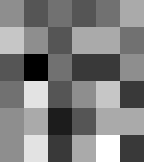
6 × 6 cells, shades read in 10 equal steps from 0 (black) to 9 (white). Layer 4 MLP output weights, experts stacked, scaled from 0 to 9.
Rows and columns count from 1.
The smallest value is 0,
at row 3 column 2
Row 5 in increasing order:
1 3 5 6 6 6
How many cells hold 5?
6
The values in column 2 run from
0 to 8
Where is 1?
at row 5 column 3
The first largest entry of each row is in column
6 1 6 2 2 5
